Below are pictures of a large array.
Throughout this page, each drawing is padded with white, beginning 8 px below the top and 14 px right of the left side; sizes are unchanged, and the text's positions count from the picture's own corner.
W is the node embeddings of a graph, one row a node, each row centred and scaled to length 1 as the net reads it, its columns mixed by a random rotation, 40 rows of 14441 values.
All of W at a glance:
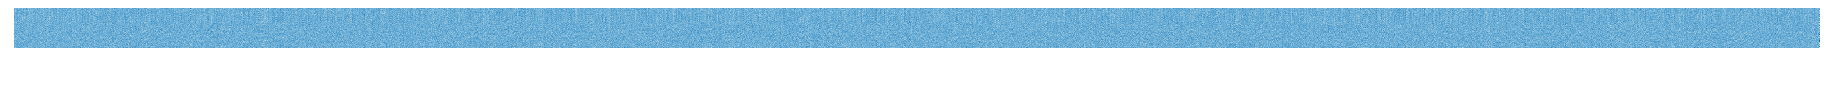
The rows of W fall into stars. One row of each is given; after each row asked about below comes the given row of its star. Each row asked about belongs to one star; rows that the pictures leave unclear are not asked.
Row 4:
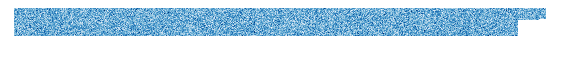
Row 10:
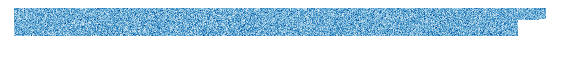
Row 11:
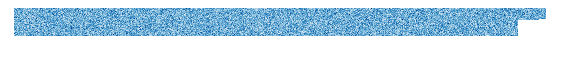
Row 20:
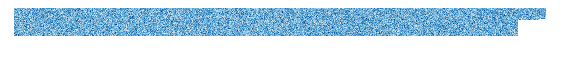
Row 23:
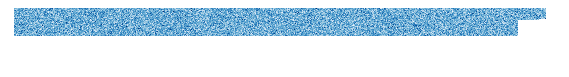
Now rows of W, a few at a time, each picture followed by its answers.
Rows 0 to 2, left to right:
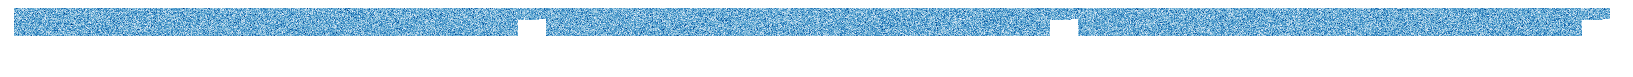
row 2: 10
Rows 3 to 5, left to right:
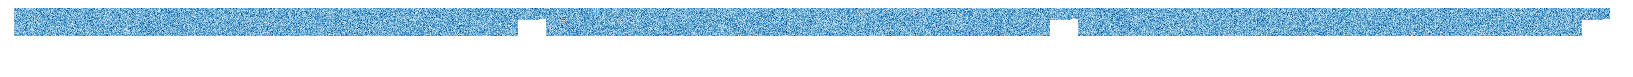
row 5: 4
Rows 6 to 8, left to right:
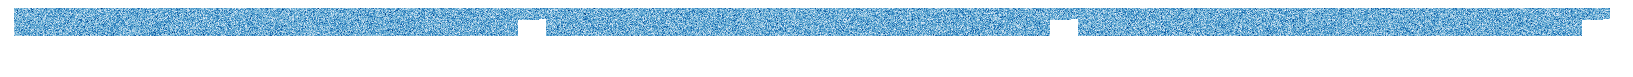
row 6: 10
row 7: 4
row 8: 10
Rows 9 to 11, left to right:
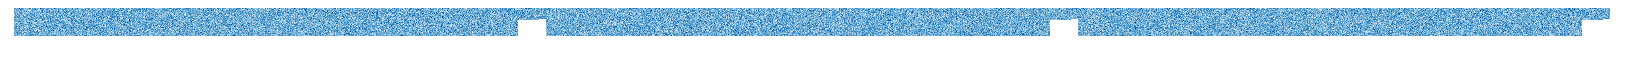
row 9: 11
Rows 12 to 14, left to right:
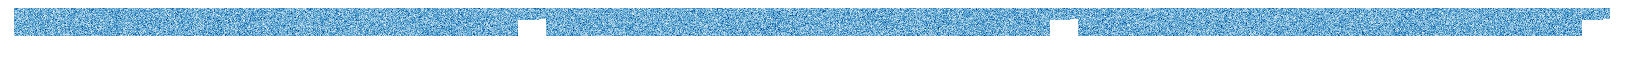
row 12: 10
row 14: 10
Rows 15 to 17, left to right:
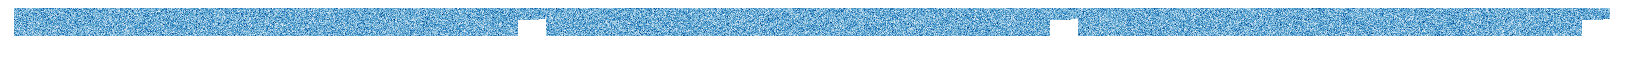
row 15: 20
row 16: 10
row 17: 23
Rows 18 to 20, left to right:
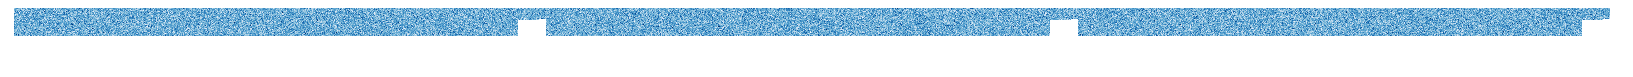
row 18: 20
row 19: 23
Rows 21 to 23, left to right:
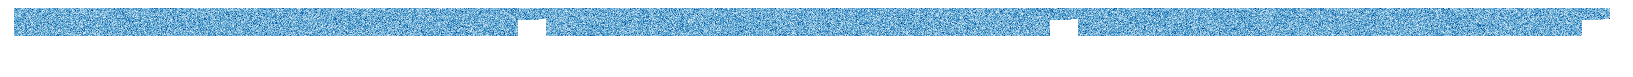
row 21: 4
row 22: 11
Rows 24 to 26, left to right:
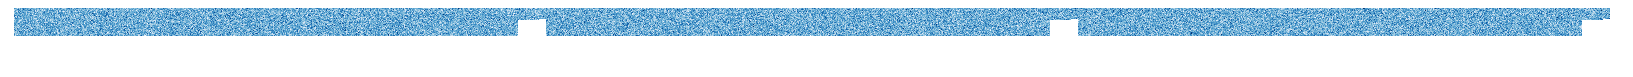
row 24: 23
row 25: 4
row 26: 11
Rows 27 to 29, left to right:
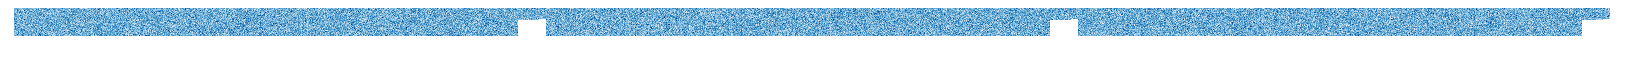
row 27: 10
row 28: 20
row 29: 23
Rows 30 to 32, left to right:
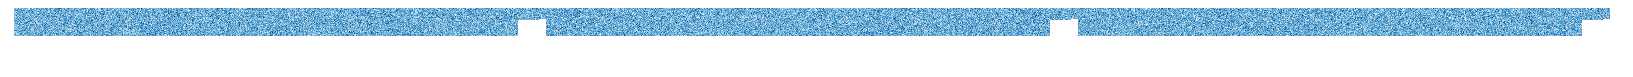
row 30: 23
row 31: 20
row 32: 10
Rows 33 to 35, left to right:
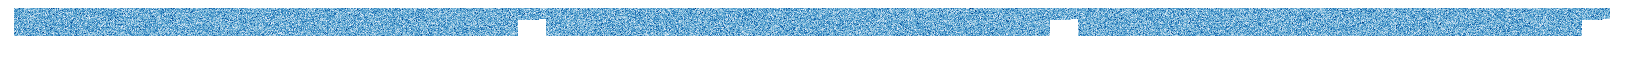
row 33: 11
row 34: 23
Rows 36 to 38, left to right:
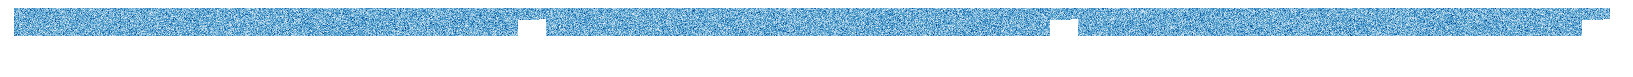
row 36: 20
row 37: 4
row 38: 23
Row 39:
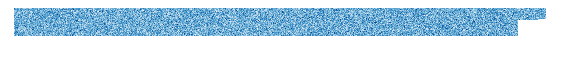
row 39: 20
